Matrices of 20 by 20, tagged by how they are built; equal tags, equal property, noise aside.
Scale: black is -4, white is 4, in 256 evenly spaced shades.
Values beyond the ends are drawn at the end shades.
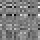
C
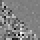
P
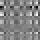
C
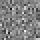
C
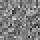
C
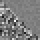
P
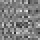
C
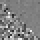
P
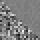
P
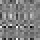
C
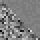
P
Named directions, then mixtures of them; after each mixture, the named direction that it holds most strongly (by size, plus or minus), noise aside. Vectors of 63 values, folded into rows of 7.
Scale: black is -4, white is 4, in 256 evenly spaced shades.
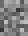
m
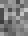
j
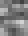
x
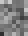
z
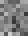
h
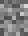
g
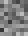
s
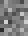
m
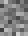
s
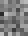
h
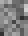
z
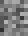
m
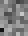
s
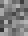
m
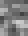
x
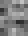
x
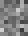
m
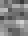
x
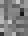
j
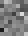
s
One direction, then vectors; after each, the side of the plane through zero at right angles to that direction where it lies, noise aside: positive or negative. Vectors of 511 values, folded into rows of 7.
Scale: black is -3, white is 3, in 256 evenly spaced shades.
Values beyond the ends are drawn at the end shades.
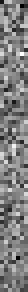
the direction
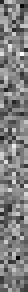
positive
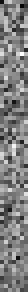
positive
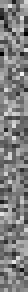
negative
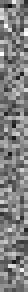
positive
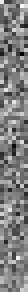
negative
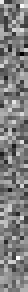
negative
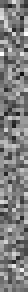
positive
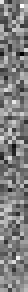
negative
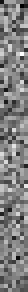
positive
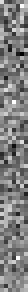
negative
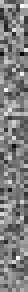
negative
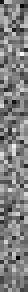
positive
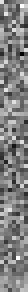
negative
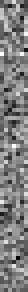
positive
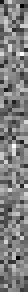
positive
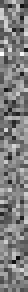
positive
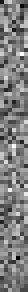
positive
